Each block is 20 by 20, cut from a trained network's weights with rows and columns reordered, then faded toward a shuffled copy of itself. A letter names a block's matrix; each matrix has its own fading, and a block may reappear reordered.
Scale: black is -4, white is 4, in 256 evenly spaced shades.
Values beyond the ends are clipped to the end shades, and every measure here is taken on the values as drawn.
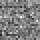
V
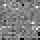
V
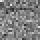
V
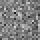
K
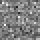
V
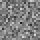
K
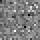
V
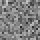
K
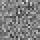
K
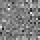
K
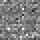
V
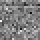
V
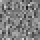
K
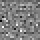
V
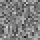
K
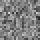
K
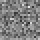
V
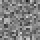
K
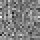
K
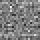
V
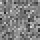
K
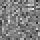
K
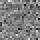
K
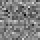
V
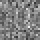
K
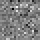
V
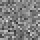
K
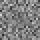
K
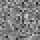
K
